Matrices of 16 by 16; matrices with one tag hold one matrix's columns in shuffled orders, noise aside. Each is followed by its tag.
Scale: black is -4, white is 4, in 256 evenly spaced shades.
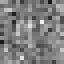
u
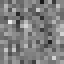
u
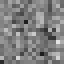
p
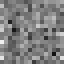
p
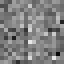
p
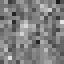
u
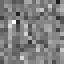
u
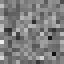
p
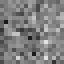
p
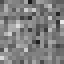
u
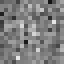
u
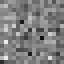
p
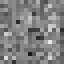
p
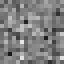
p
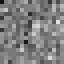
u
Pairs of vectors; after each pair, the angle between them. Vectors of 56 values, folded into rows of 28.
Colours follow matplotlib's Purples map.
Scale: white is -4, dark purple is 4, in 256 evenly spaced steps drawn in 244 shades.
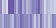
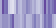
nearly opposite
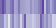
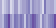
nearly opposite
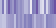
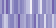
partly aligned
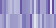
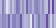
orthogonal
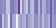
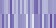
partly aligned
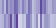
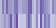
nearly parallel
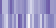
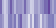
nearly parallel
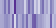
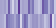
partly aligned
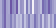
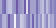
orthogonal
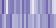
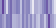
nearly parallel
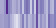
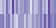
partly aligned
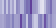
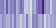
nearly opposite
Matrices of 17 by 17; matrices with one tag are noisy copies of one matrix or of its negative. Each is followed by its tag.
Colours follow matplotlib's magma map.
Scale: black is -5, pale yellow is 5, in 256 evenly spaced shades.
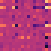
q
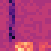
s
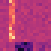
s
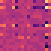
q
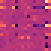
q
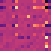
q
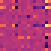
q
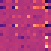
q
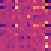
q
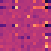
q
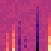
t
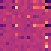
q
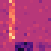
s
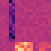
s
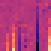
t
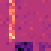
s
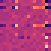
q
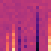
t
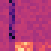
s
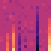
t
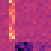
s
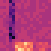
s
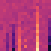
t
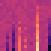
t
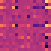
q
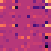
q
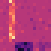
s
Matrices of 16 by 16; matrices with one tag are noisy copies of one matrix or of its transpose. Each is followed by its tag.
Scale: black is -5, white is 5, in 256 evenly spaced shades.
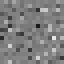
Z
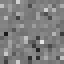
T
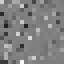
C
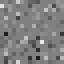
T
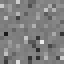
T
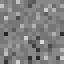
T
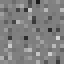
Z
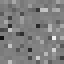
Z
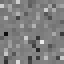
T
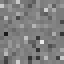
T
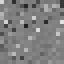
C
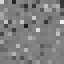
C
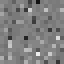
Z
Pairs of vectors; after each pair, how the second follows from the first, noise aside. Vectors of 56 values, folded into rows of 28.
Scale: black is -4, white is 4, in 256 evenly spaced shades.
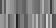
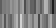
shuffled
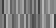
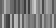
shuffled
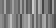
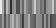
wrapped around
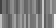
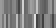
wrapped around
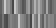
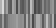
shuffled
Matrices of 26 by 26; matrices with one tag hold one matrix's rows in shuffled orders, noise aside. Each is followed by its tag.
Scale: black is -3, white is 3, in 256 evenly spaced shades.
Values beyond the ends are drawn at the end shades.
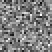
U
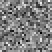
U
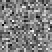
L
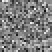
L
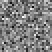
L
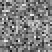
L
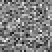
U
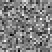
U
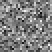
U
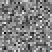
U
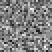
L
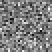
U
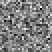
U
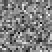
U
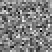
U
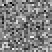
L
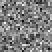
U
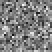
L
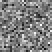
U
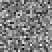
U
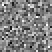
L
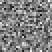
U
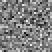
U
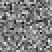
U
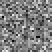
L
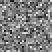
U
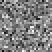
L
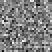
L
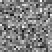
U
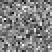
U
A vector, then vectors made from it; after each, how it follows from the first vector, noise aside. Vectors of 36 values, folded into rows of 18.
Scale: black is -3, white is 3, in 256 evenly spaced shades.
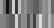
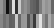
copied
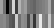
copied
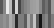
negated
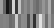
copied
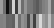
copied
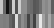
copied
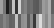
copied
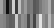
copied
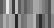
negated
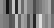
copied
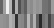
negated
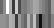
negated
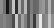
copied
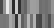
negated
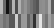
copied
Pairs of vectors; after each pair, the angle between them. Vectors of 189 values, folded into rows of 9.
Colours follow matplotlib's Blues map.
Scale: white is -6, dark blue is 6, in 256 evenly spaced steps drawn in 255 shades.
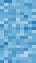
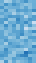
nearly opposite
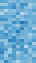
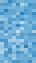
nearly opposite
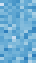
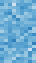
partly opposed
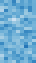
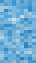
nearly parallel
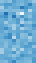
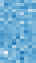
partly aligned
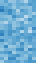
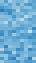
nearly parallel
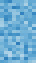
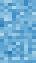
nearly opposite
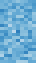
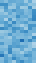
partly opposed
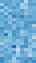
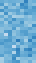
nearly opposite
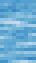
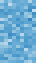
orthogonal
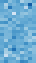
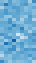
orthogonal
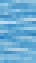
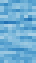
nearly opposite
